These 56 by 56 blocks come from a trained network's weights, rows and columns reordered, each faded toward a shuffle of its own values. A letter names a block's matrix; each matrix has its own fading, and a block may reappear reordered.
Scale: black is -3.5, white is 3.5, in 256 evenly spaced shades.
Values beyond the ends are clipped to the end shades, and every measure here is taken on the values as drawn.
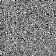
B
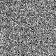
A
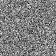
A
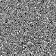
A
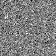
A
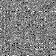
B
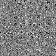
B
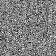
A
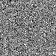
A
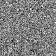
A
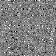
B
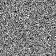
A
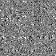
B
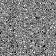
B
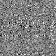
B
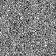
A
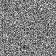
A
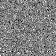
A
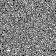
A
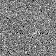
A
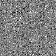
B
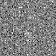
B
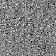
B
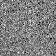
B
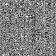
B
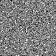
A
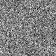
A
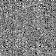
B
